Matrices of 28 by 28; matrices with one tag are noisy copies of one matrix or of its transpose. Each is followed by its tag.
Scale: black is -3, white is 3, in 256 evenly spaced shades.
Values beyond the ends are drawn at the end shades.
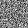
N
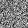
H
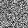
H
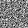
N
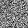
H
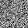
H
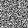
N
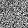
H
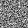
N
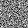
N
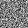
N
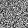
H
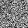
H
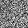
H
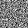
N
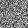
H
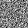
N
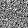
N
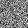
H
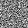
N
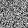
H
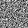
N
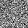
H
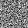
N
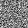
N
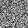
H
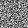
N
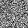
H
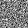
N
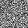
H
